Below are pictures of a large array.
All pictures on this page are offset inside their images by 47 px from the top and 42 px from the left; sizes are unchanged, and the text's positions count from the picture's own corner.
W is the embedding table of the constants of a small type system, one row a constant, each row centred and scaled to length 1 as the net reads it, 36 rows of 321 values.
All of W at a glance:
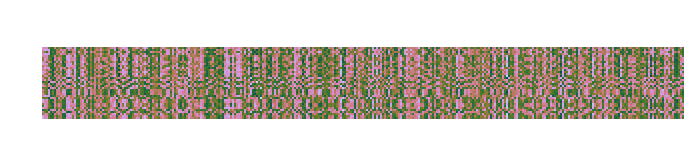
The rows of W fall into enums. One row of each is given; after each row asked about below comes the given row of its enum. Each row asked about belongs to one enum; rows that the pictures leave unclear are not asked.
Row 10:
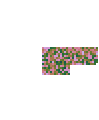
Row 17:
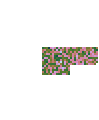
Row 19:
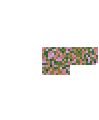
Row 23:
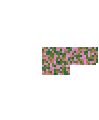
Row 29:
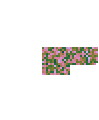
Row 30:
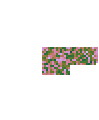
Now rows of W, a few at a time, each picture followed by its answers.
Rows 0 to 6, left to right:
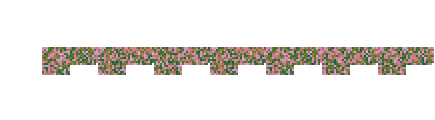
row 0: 30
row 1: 10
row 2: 23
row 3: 10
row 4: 30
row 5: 29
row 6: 29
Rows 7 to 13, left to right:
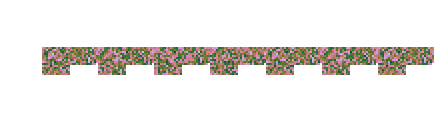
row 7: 19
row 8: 30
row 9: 29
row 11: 19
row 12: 30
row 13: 19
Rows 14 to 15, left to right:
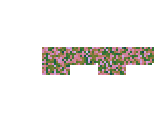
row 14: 29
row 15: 23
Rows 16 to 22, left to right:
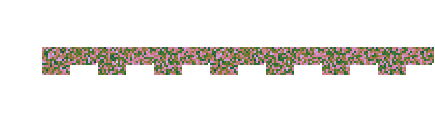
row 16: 19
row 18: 23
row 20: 17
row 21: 23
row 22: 23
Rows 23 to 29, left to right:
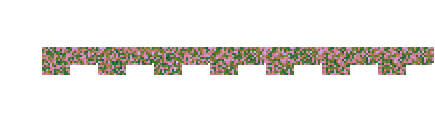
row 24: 10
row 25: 17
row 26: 30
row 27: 30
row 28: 29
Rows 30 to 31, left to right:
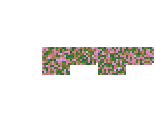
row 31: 17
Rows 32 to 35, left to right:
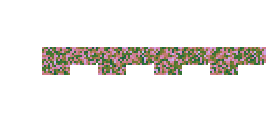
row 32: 23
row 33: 29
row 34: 30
